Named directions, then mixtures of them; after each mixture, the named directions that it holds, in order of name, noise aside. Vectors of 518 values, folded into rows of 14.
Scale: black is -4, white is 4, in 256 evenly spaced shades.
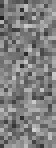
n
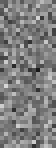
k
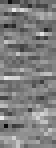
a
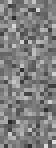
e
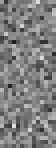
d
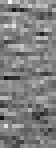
a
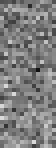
a, k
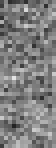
a, n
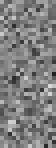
e, n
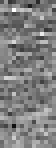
a, d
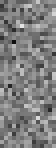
d, n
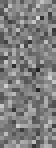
k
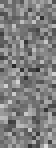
e, k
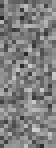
n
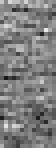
a, n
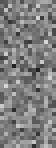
k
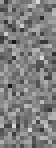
d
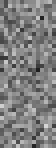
d, k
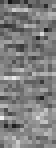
a, n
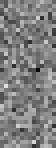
k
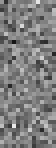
d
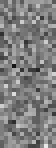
e, k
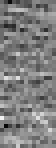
a, d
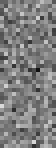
k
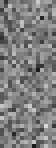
d, k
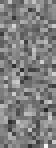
e, k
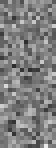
e, k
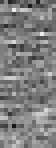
a, d
